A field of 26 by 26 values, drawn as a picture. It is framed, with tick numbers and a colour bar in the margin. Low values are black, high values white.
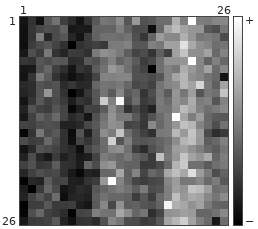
The field climbs toward the right. Upright stripes repeat 3 times across the table. No row or column stands out.
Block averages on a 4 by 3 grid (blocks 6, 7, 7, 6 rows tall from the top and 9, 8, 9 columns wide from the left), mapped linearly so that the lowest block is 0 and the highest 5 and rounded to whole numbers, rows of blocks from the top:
035
035
035
035
